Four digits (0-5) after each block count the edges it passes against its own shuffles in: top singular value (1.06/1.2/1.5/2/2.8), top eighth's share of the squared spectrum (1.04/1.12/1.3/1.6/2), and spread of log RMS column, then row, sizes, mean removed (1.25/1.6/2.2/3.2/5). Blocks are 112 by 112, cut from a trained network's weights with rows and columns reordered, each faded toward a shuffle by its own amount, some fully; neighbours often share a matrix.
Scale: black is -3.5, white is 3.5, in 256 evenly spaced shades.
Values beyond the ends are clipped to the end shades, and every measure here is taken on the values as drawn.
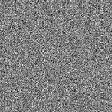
4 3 2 1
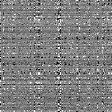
4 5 4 3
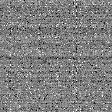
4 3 2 2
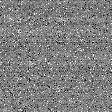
2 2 1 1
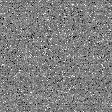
2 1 1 0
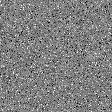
0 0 0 0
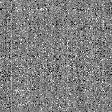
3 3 0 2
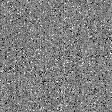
2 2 0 1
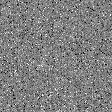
1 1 0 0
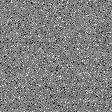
0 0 0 0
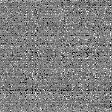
3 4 3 2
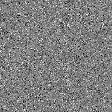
2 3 1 1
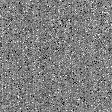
2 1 0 1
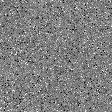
0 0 0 0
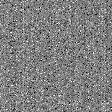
2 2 0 1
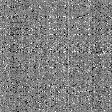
3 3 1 3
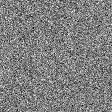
1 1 0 0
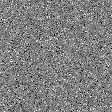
0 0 0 0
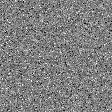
0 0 0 0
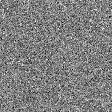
2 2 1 0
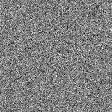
2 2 0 0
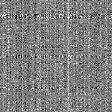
4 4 2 4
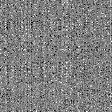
3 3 1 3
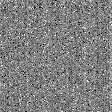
2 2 0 1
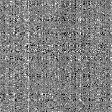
4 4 2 3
